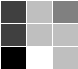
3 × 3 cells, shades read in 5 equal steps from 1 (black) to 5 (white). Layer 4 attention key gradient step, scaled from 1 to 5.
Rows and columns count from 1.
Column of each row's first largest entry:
2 2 2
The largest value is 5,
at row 3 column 2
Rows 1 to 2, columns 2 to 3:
4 3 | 4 4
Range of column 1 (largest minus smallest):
1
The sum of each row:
9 10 10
